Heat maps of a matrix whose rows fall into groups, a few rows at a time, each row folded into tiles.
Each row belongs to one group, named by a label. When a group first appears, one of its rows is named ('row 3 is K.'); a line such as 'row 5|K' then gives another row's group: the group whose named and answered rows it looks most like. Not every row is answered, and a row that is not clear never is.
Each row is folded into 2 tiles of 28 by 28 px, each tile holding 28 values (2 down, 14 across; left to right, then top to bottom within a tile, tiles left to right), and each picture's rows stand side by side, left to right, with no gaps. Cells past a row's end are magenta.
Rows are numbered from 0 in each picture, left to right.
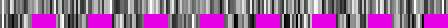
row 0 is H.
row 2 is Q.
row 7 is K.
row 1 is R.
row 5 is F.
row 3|F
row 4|Q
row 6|Q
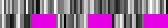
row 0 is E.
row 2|Q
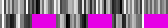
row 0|E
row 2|Q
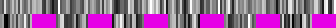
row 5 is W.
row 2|Q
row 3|K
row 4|F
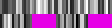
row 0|Q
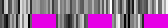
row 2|R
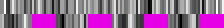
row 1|F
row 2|E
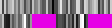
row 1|F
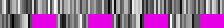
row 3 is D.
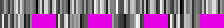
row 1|D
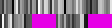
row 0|D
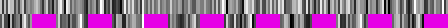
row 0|W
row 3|H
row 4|K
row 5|Q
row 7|K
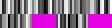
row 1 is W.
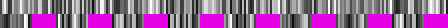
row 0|F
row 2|Q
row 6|H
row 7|Q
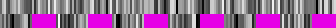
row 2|F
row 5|D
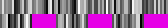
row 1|K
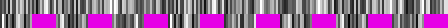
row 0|E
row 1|R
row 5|Q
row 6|R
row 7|H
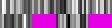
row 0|W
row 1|Q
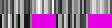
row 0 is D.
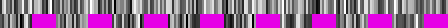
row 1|F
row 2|K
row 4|F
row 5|E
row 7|W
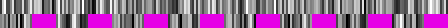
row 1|E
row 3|Q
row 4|K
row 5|W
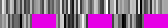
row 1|R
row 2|E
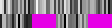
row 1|W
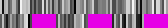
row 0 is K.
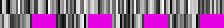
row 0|R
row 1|F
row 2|R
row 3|K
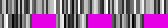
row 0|R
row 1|R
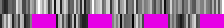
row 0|Q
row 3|H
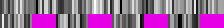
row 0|D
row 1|Q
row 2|K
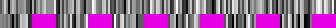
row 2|D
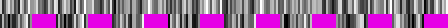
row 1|H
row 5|F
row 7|K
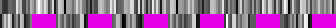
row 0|Q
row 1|K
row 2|Q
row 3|K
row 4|D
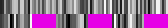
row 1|R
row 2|E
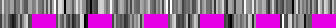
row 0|H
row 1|K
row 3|H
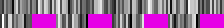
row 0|D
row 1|E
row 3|K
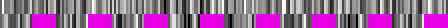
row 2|W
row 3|K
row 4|F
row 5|W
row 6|W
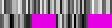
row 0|Q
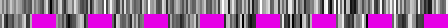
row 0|W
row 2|Q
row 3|H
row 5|W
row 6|H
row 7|E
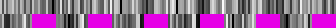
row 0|W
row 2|K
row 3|K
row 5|F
